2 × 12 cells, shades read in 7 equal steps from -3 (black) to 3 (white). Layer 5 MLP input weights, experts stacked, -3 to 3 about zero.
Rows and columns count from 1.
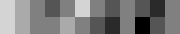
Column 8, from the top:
-1 -2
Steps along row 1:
down down down up up down down up down down up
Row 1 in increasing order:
-2 -1 -1 -1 0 0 0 0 0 1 2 2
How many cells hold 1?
3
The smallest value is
-3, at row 2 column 10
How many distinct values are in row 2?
6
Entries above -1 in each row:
8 8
